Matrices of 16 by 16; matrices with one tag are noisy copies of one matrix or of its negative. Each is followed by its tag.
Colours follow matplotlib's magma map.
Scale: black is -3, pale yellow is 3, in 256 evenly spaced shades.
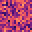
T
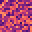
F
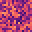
T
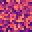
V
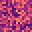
T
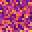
V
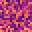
V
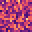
V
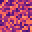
F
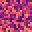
V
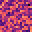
F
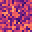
T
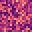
T
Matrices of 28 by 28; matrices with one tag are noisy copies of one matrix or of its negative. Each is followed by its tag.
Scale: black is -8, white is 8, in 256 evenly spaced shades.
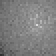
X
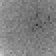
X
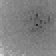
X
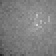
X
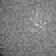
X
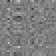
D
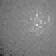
X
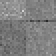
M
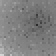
X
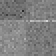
M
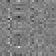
D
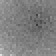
X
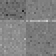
M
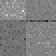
M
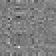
D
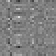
D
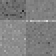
M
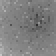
X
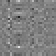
D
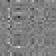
D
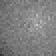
X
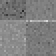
M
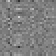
D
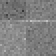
M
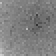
X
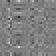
D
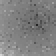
X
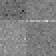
M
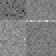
M
